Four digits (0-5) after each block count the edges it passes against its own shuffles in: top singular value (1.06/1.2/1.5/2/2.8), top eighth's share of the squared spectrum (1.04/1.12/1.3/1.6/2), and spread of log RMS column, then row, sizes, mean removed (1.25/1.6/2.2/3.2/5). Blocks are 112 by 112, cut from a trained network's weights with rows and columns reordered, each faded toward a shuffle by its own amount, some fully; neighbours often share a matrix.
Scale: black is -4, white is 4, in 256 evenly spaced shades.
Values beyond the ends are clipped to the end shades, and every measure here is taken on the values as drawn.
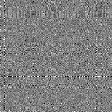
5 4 2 3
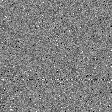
3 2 0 1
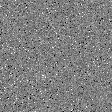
0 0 0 0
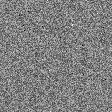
3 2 0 0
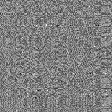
4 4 0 2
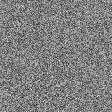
3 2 0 0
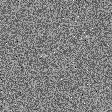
0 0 0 0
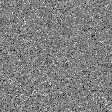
2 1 0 0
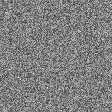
3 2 0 0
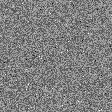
0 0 0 0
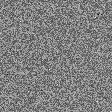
0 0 0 0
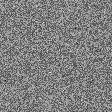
0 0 0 0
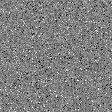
2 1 0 0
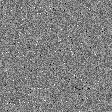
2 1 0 0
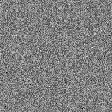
4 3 0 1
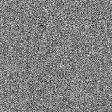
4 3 0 2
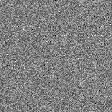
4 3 0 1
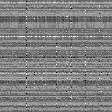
5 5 2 4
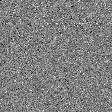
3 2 0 1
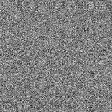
4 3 0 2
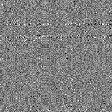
4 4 1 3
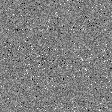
2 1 0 1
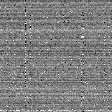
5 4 2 2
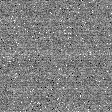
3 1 0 0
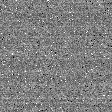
2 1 0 0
